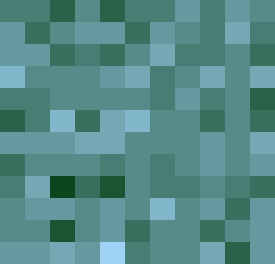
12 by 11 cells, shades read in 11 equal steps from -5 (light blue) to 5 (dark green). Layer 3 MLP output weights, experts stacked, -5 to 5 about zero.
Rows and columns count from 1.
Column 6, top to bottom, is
1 2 0 -2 0 -3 0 0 0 0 2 1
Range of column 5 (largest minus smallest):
9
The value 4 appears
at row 9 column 5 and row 11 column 3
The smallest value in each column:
-3 -2 -3 -2 -5 -3 -3 -1 -2 -2 -2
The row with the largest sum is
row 9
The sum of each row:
9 0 5 -9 6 2 -10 2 15 -6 6 -9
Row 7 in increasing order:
-2 -2 -2 -1 -1 -1 -1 0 0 0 0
